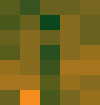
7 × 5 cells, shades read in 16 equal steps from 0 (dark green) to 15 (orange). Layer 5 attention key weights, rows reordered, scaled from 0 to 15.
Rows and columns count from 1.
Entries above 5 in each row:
3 3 5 3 4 4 4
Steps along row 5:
down down up same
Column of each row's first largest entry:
5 4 2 5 4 1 2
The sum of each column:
45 58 26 56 55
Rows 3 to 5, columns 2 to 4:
8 6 8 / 8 2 8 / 8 3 10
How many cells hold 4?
2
